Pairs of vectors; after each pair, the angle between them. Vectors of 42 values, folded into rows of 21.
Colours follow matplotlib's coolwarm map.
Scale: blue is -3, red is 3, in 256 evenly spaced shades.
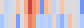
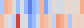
nearly opposite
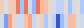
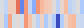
nearly parallel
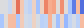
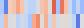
partly aligned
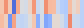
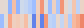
partly opposed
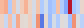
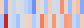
partly opposed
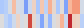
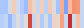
nearly parallel
